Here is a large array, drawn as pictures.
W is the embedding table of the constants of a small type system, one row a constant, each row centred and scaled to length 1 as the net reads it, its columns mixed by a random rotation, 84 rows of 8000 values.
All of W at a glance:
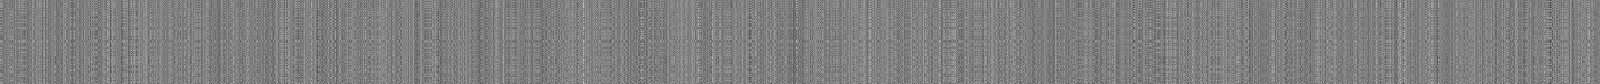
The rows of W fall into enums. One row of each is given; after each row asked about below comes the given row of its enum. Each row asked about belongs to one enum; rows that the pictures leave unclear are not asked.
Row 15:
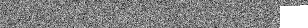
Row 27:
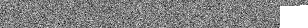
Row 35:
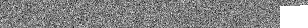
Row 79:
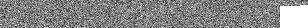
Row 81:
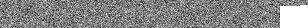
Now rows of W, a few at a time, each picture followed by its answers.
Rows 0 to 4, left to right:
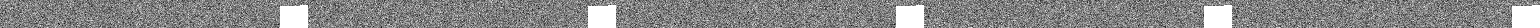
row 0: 27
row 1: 35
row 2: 27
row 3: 79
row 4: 79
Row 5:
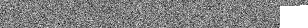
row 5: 27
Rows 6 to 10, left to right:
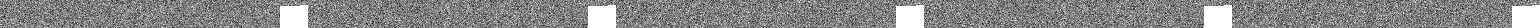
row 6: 79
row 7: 27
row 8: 35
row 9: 27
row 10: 35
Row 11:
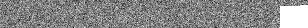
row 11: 15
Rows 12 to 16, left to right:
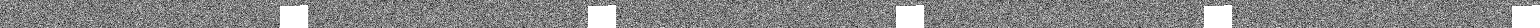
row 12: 27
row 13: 15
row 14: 79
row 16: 79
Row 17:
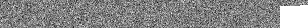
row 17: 35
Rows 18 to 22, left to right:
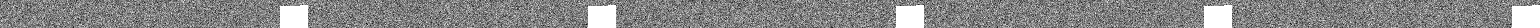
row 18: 35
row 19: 27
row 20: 15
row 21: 35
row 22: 27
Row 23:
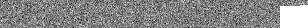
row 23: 35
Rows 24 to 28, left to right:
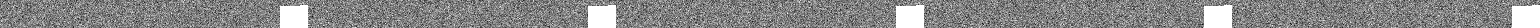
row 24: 35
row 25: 79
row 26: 35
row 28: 27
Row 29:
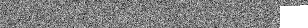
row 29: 15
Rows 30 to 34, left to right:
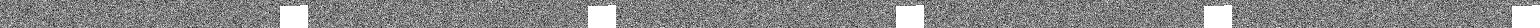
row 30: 81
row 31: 35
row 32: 79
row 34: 79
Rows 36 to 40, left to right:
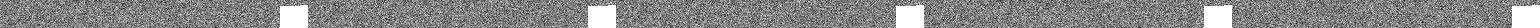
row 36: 15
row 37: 35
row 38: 35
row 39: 15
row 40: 27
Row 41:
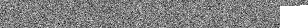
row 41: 27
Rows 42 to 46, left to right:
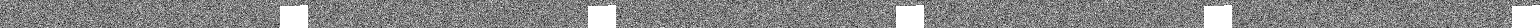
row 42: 27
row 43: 35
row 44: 79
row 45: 35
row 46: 15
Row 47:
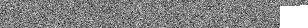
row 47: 27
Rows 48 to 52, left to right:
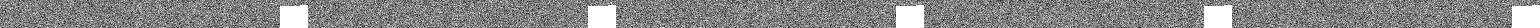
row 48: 27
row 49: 35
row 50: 79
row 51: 15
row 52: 27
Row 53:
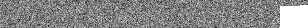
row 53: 15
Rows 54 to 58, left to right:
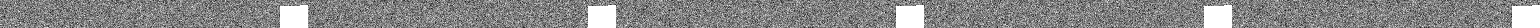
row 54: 79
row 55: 15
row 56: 81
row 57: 35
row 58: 81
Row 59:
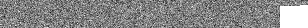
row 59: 79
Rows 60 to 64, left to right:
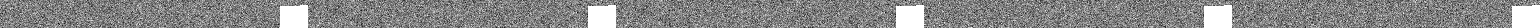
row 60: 27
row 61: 81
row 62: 81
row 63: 79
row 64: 35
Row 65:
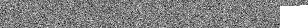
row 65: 27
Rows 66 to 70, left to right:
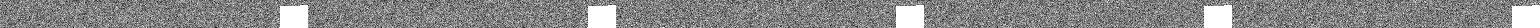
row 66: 15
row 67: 15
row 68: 79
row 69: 35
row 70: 35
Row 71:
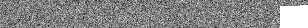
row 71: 15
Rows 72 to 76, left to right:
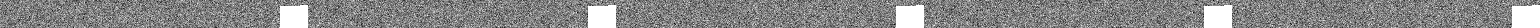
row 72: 15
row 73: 81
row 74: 27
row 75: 81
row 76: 27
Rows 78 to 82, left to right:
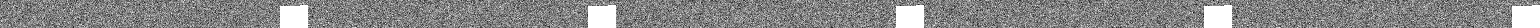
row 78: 35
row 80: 15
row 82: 79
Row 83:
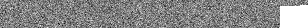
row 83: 27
